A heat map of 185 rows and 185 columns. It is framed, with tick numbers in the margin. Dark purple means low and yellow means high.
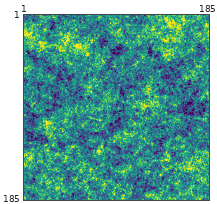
Mirror symmetry: none. Average level on the scale: 50%. Grain: blotchy. Slope: none. Stripes: none. Histogram: bell-shaped.
